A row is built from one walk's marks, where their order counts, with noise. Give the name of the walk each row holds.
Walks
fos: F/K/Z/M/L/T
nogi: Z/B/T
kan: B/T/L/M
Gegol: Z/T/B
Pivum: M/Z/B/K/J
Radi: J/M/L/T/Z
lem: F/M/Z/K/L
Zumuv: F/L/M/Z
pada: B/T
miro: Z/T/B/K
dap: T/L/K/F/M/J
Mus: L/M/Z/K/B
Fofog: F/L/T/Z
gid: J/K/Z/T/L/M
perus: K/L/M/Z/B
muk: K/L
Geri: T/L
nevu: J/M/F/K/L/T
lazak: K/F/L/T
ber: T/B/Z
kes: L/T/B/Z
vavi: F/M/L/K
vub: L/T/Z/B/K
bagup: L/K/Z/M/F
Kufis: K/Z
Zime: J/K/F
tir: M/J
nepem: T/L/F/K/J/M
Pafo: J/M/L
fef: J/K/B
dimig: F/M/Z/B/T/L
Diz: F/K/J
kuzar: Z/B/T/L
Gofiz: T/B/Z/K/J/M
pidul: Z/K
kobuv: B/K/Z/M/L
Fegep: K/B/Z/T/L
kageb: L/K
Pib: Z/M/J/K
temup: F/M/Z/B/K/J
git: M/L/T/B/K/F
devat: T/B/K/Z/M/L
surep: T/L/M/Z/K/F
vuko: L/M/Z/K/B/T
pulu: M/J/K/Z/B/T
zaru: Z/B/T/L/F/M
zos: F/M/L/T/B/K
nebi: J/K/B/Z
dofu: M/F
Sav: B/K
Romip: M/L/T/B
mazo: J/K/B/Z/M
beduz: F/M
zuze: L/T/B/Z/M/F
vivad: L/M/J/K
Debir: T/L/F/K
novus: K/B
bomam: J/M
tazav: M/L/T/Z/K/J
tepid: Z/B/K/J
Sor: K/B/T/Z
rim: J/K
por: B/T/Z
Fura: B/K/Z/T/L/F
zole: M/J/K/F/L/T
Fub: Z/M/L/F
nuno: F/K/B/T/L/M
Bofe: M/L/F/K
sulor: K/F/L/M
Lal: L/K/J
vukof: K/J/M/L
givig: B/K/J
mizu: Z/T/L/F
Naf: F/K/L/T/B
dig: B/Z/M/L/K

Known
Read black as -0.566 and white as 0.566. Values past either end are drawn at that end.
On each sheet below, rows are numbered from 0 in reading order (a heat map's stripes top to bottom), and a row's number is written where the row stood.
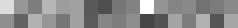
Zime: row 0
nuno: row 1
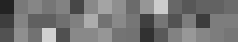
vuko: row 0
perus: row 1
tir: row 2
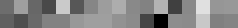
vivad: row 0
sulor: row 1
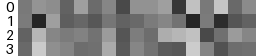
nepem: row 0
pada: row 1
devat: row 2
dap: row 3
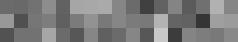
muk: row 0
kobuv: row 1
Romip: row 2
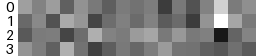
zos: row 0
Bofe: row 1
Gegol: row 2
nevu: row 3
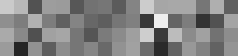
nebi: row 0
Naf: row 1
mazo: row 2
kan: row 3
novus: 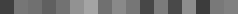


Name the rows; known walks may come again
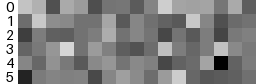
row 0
nebi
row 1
dap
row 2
perus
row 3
git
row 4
givig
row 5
vuko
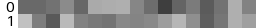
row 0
muk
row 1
Pafo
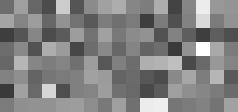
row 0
vivad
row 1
zos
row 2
nogi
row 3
Bofe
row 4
devat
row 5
Kufis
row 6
Pivum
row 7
bagup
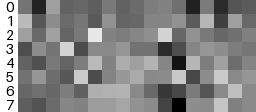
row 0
pada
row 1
por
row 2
mizu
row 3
tir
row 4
zaru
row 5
kageb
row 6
vukof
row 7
sulor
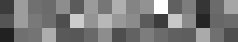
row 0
Mus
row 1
tepid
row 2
pulu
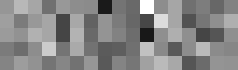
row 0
surep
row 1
lem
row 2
Diz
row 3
dofu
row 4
Geri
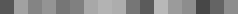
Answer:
Lal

